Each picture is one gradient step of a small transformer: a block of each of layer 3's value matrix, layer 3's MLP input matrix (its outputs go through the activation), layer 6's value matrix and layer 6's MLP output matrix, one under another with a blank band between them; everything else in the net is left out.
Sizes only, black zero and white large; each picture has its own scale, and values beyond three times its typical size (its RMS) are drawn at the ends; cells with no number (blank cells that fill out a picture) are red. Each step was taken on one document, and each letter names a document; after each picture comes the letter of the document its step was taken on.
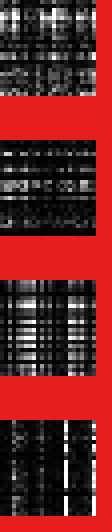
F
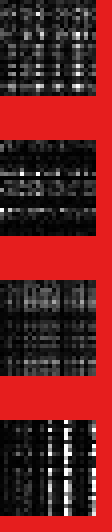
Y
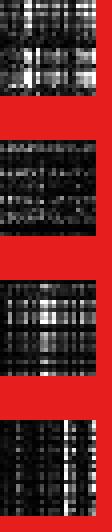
Y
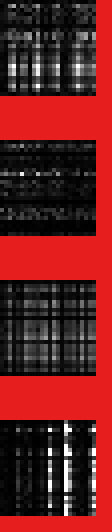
Y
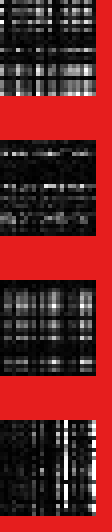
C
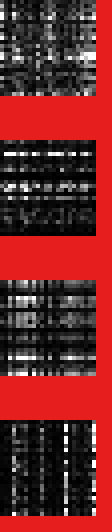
F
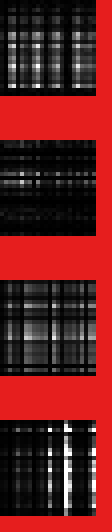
Y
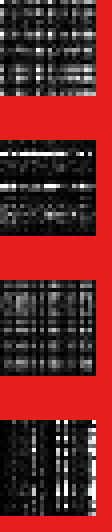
C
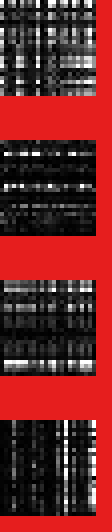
C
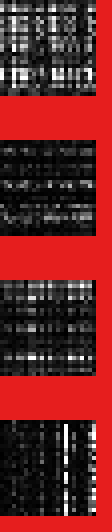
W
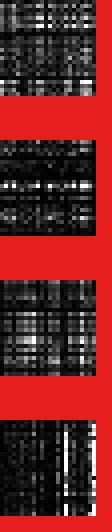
W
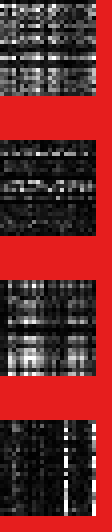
F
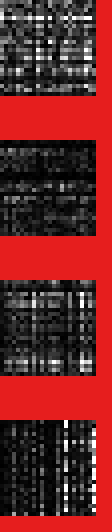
C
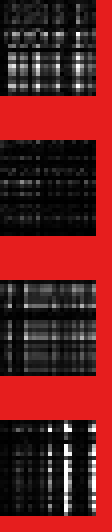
Y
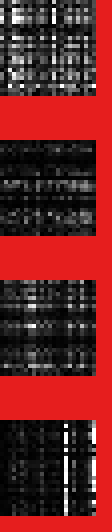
W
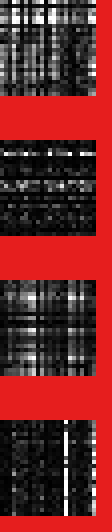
W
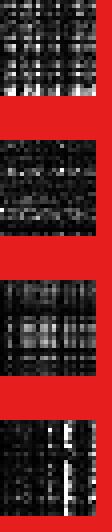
Y
